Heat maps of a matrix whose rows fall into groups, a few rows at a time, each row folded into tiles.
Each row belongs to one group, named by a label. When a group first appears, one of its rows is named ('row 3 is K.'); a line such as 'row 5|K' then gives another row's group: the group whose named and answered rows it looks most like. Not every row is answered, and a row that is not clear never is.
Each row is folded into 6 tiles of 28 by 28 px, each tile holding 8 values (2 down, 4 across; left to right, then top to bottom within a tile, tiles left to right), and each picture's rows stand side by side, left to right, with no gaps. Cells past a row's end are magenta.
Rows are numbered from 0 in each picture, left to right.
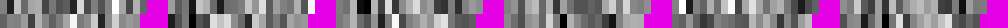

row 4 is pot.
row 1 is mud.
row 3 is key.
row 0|mud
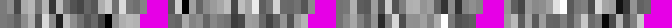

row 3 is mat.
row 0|key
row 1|pot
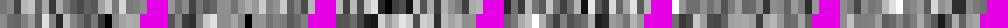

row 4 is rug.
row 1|mud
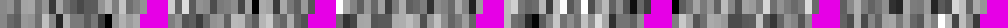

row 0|key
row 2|rug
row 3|pot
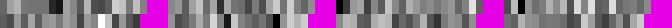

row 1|key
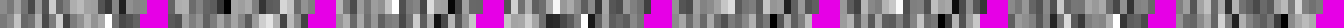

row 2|mat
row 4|mat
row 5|mat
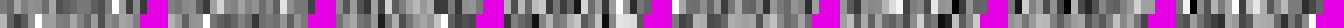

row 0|mud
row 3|mud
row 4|rug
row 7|pot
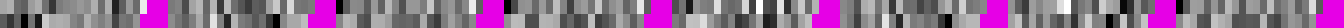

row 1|key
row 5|key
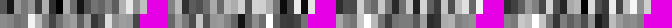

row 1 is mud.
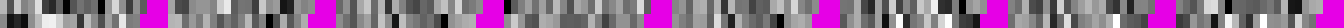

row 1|mat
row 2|key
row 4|key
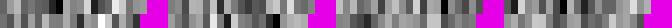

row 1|key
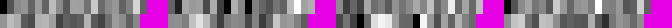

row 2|mud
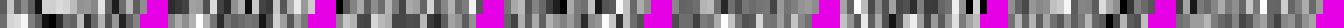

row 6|mat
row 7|pot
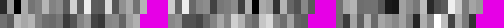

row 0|pot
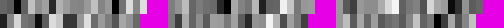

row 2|mat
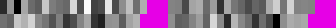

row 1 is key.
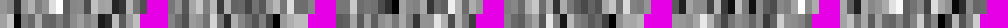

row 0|mat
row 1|key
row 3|key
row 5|mat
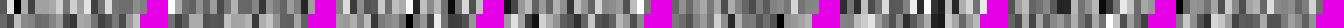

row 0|pot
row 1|rug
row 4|key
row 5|pot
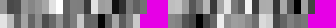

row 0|mat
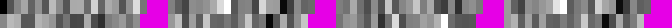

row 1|mat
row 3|mat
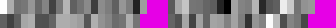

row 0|rug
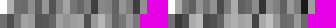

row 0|rug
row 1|rug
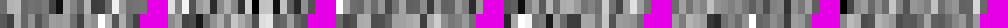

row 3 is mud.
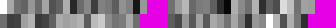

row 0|rug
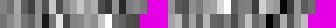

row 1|mat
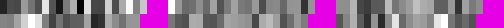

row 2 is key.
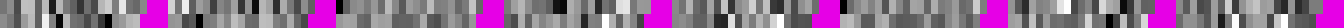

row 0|key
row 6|mat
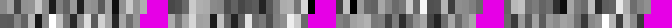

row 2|pot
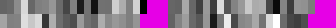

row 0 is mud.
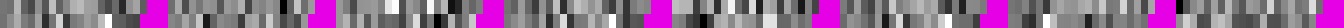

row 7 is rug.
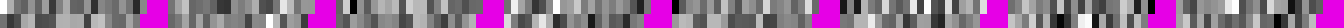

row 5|pot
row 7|mat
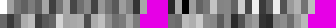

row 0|rug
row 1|pot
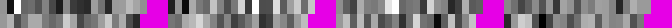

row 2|mat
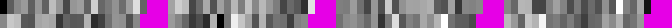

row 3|mud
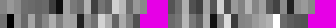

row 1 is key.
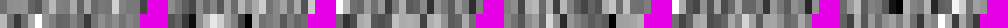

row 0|mud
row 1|mud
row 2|rug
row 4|rug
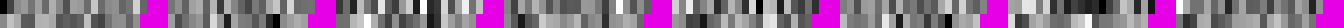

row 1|key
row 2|pot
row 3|mud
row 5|key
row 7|rug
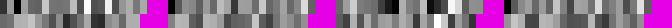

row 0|pot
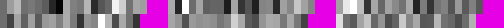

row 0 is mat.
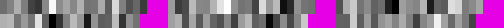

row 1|mat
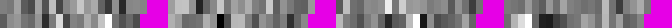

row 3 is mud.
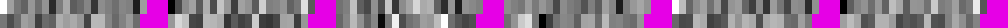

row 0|rug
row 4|rug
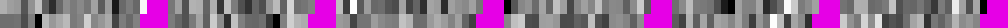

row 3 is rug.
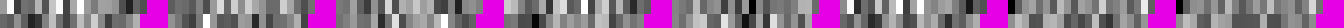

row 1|mud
